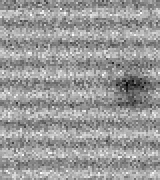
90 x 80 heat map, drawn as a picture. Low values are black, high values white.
The ninth with the lowest average is the middle right. Overall the values sit about 60% of the way up the scale. Stripes running across repeat 9 times from top to bottom. A single dip lies in the middle right. No single row or column stands out from its neighbours.
